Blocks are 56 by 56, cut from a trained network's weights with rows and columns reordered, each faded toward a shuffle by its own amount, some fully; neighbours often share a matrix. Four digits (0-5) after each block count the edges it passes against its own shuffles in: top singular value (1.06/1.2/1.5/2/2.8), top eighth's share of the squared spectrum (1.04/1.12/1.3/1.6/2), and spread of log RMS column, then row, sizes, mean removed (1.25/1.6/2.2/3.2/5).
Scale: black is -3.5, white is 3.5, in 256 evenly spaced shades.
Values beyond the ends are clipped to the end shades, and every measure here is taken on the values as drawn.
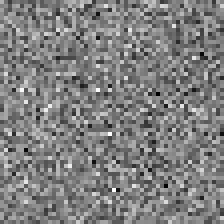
2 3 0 1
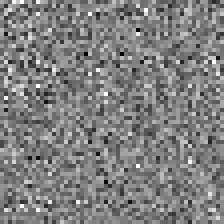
2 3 2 2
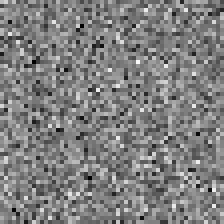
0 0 0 0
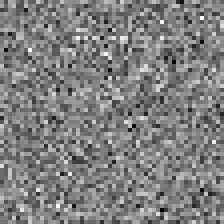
0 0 0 0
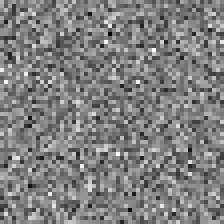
1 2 0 1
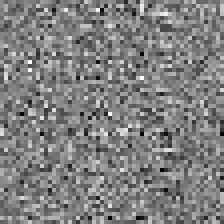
3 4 2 2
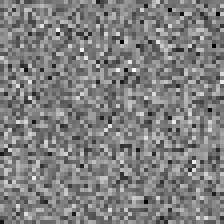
0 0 0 0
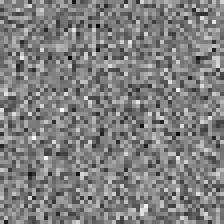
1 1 0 0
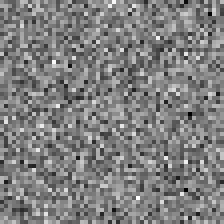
0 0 0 0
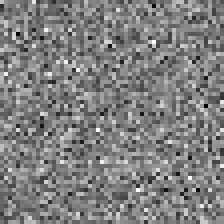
1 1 0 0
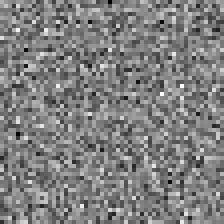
1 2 0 0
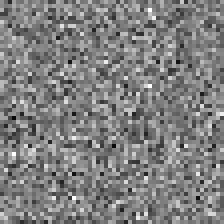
2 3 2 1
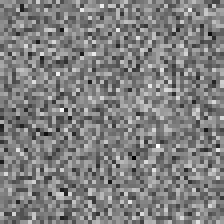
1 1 0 0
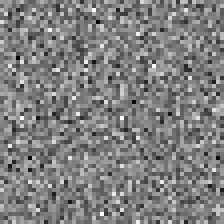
0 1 0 0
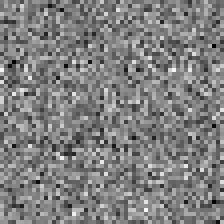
2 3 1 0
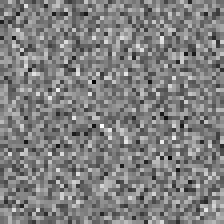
1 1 0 0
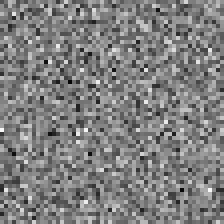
1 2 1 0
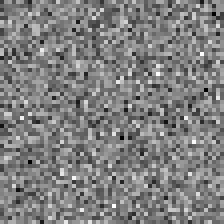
1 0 0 0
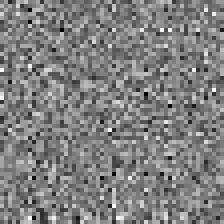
3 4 2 2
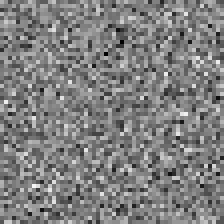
0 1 0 0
